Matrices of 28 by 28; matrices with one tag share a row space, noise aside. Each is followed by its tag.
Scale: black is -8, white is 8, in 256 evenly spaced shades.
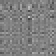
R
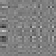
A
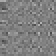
A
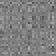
R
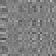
A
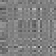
A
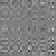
R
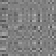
A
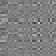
A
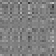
R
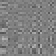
A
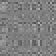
A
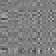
A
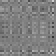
R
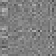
A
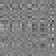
R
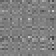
R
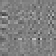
A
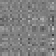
R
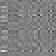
A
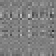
R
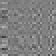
A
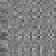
A
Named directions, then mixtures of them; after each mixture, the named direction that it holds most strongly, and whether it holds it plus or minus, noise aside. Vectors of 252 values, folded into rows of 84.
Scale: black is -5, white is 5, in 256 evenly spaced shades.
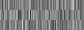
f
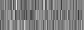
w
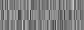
f, plus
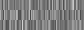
f, plus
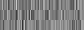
f, minus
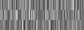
f, plus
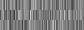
f, minus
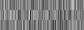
f, plus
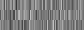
w, minus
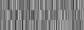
f, minus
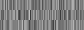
f, plus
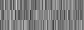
w, plus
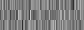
f, minus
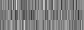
w, plus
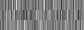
w, plus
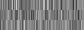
w, plus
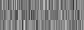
f, minus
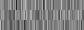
w, minus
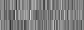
w, minus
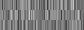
f, plus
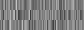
f, plus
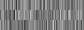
w, minus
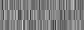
f, plus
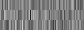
f, plus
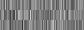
f, minus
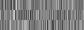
w, plus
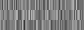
f, plus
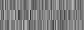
f, plus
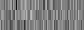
w, minus
